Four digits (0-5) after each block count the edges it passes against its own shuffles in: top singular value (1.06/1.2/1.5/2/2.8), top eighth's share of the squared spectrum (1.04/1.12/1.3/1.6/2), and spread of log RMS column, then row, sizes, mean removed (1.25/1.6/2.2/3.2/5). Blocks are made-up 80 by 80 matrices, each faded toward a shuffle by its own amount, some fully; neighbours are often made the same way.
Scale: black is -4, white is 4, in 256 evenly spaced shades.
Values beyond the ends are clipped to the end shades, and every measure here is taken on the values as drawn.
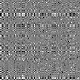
5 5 3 4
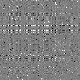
5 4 2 3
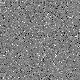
3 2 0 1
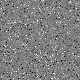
0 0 0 0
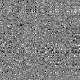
4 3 1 2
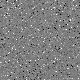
2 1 0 0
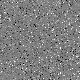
0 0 0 0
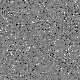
2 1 0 0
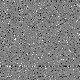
3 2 0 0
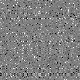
4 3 1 2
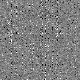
3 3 3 0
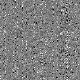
2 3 3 0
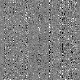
3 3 3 0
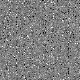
2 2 2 0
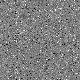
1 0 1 0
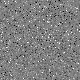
0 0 0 0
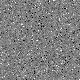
0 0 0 0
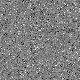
0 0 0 0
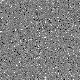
2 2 1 0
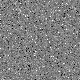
0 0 0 0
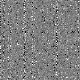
3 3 3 0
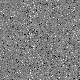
1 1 1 0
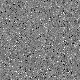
1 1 1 0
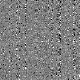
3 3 3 0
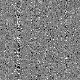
3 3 3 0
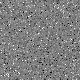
0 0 0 0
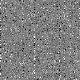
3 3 2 0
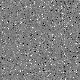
1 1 1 0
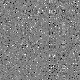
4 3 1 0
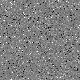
3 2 0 0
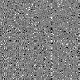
4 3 2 1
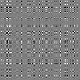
5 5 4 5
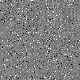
3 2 0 1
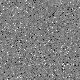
2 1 0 0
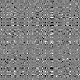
5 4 3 3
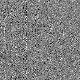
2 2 3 0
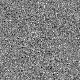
0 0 1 0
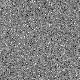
0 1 1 0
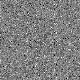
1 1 2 0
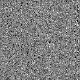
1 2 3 0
